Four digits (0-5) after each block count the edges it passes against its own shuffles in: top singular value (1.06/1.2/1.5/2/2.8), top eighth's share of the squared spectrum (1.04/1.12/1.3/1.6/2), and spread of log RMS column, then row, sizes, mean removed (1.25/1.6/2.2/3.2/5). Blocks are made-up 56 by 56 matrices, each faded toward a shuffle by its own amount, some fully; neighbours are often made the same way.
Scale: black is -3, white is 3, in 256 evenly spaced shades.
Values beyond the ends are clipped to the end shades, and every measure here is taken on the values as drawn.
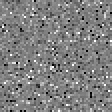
0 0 0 0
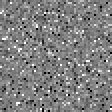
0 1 0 0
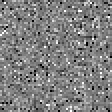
3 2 1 0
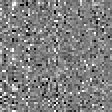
4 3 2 1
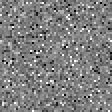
0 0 0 0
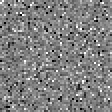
2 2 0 0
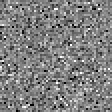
1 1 0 1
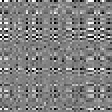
5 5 4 4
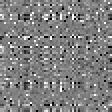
4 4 2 3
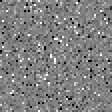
0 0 0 0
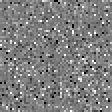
1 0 0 0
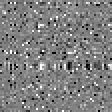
4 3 1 2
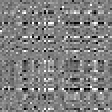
5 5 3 3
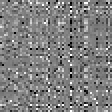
5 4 3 2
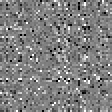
4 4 2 2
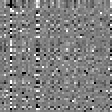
5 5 3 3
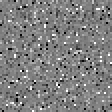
1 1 0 0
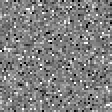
0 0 0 0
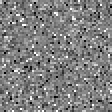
0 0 0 0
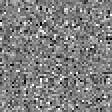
3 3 1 1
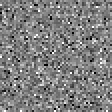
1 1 0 0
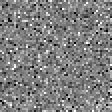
1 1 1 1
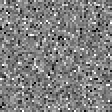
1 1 0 0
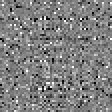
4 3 1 2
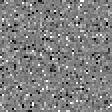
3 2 1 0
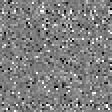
3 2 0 1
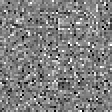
3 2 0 1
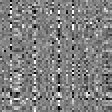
4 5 3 2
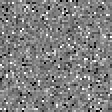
1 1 0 0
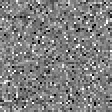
2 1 0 0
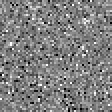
2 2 0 1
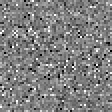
2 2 0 1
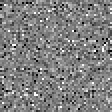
2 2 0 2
